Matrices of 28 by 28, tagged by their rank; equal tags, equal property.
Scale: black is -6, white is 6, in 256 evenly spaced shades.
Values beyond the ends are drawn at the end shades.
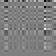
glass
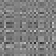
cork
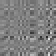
cork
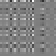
glass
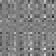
cork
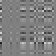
glass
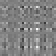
cork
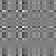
glass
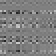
cork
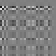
glass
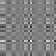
glass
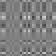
glass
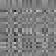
cork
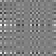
glass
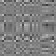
cork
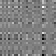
cork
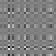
glass
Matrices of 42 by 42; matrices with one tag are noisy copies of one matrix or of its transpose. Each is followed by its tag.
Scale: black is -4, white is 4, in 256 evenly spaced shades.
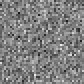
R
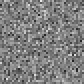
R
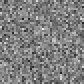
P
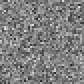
R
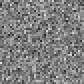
R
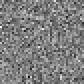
P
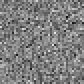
P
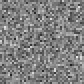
R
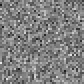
R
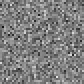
R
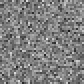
P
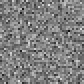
P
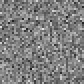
P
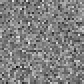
P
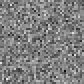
R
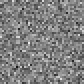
P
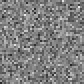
R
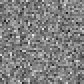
P
